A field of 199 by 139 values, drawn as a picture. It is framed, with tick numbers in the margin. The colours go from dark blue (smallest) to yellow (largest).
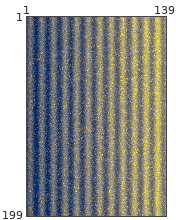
The values follow a bell shape. Values rise toward the right. No single row or column stands out from its neighbours. Stripes running up and down repeat 12 times from left to right.
